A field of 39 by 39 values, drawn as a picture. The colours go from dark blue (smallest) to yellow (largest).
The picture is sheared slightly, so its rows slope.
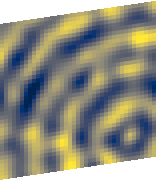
Lone odd cells: none. Ninth with the lowest average: middle left. Rings: centred on the bottom right. Slope: none. Mirror symmetry: none.
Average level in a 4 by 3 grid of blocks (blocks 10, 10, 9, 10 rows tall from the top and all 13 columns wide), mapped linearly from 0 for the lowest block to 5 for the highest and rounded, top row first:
335 / 033 / 123 / 451
